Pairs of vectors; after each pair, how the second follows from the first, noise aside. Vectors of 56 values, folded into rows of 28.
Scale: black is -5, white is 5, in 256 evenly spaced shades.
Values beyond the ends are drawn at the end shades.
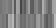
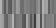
reversed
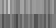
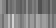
wrapped around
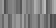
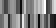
scaled up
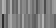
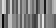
scaled up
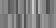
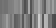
wrapped around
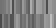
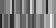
scaled up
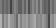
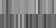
reversed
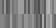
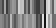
scaled up
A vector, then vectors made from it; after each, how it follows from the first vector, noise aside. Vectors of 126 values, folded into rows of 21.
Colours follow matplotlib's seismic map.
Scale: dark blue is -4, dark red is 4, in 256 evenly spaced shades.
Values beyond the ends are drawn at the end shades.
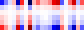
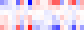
shrunk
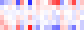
shrunk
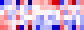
copied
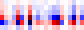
wrapped around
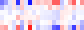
shrunk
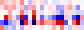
wrapped around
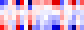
copied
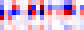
wrapped around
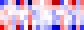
copied
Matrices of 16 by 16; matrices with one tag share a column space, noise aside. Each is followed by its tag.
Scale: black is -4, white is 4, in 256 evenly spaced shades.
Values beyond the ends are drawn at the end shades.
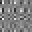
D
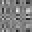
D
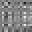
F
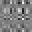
D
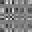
D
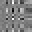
D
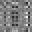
F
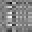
F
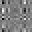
D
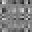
D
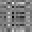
F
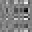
D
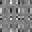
D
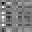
F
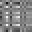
F
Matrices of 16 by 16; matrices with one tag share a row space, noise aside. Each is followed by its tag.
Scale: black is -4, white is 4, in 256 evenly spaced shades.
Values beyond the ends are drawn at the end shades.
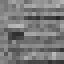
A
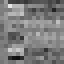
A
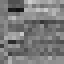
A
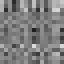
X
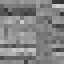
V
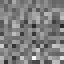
X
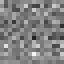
X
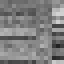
V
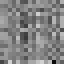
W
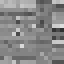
V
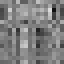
W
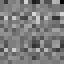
X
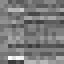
A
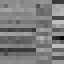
V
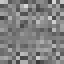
W
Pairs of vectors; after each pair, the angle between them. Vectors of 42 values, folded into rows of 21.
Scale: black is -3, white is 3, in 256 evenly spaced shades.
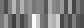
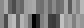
nearly opposite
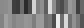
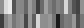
orthogonal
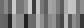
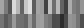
partly aligned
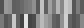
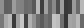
nearly opposite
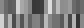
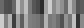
nearly parallel
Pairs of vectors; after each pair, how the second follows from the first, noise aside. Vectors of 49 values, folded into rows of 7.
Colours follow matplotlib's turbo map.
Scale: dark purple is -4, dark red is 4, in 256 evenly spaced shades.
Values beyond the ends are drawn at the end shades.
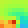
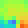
negated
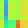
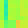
shrunk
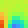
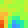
copied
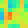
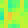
shrunk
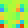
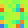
negated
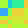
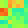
negated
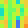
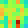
negated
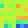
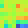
copied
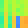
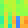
copied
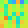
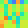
copied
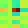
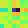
negated
